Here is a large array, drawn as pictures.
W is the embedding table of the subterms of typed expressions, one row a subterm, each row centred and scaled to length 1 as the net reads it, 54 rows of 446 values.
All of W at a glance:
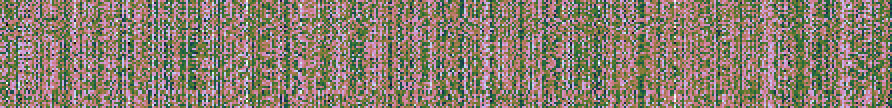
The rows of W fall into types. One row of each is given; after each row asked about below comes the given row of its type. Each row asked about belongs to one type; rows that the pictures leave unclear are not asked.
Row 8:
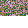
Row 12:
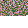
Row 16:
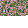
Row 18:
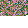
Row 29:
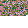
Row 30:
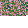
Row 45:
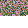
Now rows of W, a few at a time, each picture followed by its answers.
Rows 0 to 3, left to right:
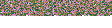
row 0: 8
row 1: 30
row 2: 45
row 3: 18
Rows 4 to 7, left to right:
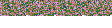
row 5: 8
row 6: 30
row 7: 12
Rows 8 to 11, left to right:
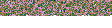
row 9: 16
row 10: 16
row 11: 18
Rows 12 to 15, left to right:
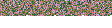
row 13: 8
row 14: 30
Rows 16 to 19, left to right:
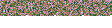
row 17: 45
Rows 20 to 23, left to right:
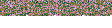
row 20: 8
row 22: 12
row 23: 8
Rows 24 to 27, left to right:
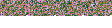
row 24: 12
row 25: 12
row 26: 30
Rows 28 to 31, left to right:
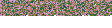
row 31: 18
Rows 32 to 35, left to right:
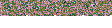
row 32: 30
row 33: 30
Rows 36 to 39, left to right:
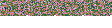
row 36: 29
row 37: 12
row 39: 30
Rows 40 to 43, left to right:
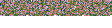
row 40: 12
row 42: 8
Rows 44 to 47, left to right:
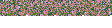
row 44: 8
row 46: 45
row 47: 18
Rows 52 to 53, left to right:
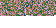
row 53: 12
